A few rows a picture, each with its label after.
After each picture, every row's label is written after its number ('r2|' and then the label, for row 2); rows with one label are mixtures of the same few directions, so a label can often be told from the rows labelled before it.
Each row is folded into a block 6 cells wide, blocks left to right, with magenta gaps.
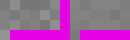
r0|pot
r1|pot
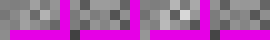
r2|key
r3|pot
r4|key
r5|pot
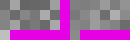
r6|pot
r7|key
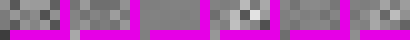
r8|pot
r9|pot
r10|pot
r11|key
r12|pot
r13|key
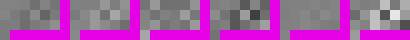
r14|key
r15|key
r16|pot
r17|key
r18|key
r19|key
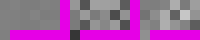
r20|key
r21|pot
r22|key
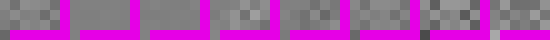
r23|pot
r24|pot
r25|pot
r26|key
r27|key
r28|pot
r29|pot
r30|pot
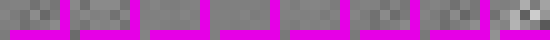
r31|key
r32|pot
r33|pot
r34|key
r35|pot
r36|key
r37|key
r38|key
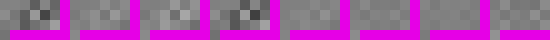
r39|key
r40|key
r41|key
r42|key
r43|key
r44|pot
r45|pot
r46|pot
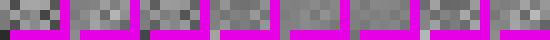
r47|pot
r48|key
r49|pot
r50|pot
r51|key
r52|pot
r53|pot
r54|key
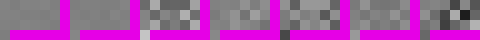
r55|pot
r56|pot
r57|pot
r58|key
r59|pot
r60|pot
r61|key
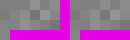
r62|key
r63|key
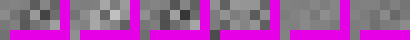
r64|key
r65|key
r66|key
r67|pot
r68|key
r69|key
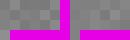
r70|pot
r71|key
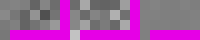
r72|key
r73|pot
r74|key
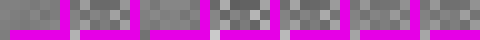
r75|key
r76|pot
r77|pot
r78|pot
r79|pot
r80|pot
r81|pot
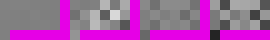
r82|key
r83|key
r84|pot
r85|pot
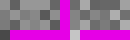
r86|pot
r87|pot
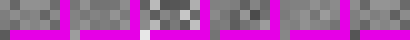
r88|pot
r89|pot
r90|pot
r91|key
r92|key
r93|pot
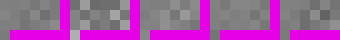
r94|key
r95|pot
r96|key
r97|pot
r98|key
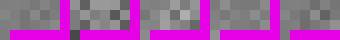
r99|key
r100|pot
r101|key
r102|pot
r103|key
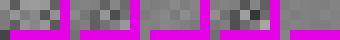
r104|pot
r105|key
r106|key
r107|key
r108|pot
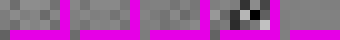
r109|pot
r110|pot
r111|key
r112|key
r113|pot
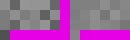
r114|pot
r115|key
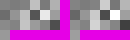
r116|key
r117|key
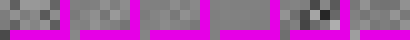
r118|pot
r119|key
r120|key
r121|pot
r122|key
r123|pot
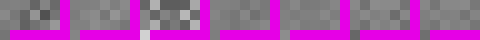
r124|key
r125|key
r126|pot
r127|key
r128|pot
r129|pot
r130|pot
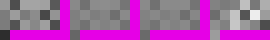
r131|pot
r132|pot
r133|pot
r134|key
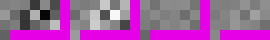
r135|key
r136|key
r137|pot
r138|key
